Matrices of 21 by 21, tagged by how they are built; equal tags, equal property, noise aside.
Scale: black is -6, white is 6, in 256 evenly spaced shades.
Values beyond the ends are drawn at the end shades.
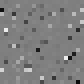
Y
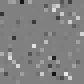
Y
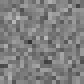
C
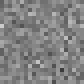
C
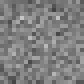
C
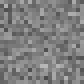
C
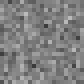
C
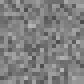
C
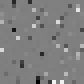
Y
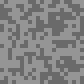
C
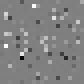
Y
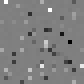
Y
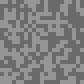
C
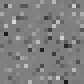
Y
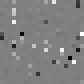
Y
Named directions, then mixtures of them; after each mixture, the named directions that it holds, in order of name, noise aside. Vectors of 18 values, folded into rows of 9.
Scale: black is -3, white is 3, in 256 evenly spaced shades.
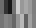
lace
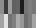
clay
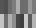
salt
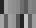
clay, lace, salt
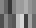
lace, salt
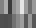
clay, lace, salt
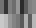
clay, salt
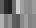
lace, salt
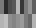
clay, lace, salt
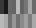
clay, lace, salt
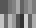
salt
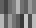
salt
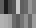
clay, lace, salt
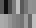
clay, lace, salt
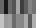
clay, lace, salt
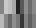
lace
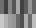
clay, salt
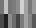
clay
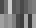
clay, lace, salt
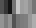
lace, salt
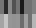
clay, salt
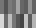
salt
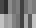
clay, salt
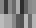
clay, salt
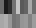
clay, lace, salt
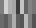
clay, lace
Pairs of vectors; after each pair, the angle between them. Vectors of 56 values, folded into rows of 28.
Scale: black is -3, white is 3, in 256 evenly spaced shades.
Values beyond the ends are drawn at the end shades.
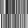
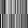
nearly opposite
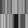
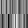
partly opposed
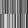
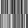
partly aligned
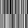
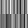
nearly opposite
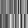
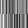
partly opposed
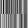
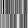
nearly parallel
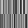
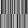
partly opposed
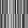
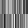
partly aligned
